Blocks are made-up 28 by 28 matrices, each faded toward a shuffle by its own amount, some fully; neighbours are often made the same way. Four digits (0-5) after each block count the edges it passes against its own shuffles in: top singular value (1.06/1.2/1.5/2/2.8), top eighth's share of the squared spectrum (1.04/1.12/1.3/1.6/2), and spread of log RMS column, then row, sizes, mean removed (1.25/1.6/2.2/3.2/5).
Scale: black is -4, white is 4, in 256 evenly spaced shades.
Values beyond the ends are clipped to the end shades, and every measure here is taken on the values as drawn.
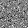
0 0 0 0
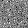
0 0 0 0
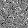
0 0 0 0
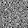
3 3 0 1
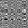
4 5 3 2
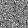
0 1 0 0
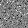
0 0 0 0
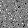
0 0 0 0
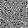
1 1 0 0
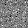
2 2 0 1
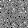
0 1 0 0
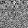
3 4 1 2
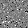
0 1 0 0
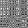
4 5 3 3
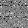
3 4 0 2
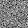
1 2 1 0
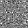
2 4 1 2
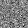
1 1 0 0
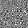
3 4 2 2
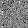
1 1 0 0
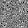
3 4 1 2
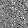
1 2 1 0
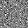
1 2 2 0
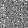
2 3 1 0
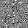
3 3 1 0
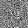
3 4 2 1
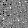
2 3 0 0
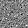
0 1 0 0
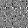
3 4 2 1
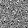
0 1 0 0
